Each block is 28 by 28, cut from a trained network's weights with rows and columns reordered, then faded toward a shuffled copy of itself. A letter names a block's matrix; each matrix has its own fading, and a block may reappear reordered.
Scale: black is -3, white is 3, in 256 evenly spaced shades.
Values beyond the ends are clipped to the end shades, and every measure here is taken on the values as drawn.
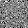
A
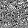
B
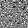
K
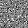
K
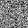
B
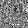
K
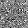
K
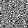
A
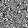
A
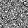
B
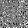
A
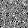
K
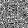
K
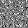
A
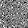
A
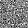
B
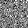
K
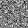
B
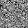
B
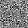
K
